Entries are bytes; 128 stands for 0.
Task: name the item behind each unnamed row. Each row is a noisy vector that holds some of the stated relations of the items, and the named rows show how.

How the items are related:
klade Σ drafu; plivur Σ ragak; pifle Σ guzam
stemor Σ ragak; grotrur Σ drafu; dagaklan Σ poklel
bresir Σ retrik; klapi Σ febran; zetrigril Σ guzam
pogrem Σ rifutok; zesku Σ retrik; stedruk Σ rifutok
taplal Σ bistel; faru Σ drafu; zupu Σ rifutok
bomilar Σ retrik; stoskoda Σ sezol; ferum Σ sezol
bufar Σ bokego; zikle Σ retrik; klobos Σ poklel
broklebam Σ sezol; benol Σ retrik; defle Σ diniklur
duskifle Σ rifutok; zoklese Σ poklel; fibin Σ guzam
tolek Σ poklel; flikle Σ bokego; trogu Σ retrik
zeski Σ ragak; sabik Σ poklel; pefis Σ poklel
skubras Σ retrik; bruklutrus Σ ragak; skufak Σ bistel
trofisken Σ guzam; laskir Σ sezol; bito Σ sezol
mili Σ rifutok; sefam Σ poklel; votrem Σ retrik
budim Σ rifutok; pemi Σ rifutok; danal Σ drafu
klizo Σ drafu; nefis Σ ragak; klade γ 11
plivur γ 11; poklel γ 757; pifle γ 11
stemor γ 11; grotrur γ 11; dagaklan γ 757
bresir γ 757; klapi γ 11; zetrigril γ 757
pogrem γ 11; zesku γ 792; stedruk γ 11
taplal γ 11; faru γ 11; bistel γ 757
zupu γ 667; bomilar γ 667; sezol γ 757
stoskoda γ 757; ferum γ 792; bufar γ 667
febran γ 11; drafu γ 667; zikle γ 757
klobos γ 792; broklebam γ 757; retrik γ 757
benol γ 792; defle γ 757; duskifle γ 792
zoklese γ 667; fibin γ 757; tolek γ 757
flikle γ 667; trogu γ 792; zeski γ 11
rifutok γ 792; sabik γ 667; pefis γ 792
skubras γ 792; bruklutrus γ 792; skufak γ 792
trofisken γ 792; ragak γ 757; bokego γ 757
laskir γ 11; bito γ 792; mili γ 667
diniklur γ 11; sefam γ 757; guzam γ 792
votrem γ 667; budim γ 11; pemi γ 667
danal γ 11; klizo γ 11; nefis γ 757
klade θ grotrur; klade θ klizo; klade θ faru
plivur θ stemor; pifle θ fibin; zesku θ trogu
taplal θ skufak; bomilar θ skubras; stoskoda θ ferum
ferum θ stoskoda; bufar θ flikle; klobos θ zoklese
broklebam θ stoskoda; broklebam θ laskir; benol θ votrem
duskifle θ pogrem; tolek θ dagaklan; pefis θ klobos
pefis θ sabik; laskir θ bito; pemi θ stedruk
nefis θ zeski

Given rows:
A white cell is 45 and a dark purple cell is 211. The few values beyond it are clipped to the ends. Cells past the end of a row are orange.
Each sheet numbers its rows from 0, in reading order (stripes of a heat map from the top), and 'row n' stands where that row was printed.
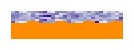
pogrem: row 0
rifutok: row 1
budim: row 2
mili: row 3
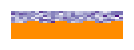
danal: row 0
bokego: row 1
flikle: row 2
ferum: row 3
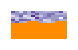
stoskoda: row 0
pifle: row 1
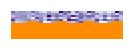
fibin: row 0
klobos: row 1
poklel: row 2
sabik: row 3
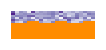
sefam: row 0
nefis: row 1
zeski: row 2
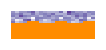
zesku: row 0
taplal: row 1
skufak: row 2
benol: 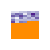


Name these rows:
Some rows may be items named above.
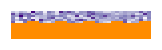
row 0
pefis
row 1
dagaklan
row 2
bito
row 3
budim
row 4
trogu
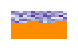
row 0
laskir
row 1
bufar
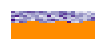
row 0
retrik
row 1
bito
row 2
pemi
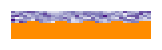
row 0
retrik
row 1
stedruk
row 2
trofisken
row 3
duskifle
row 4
guzam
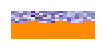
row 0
broklebam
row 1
ragak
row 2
zeski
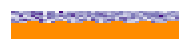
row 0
bito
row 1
tolek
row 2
bomilar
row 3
skubras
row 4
zeski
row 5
duskifle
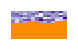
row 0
skubras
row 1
sezol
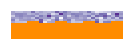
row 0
klapi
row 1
trogu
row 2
klapi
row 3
benol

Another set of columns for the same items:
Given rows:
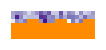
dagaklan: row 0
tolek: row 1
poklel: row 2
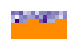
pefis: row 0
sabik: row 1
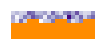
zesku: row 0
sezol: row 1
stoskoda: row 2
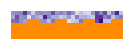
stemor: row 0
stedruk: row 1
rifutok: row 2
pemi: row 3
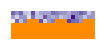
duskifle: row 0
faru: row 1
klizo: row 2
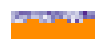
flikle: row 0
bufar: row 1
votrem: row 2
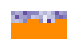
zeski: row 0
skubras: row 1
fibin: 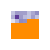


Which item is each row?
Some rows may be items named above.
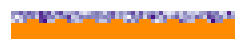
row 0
bufar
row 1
pemi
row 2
broklebam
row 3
drafu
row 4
zoklese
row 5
stoskoda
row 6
bito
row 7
tolek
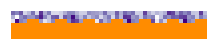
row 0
pefis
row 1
ferum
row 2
sefam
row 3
nefis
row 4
tolek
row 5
bomilar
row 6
tolek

